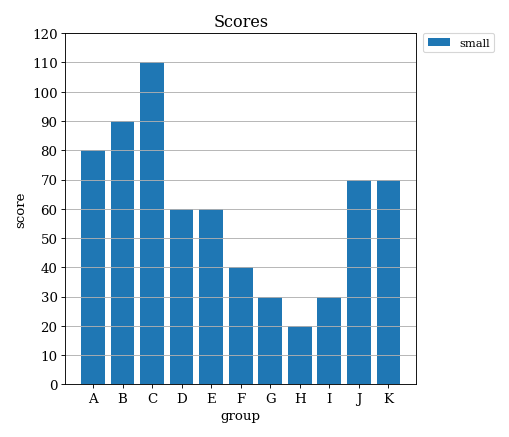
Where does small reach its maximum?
C
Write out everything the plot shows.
Title: Scores
x-axis: group, ticks A B C D E F G H I J K
y-axis: score, ticks 0 10 20 30 40 50 60 70 80 90 100 110 120
Legend: small
Values:
small: 80 90 110 60 60 40 30 20 30 70 70
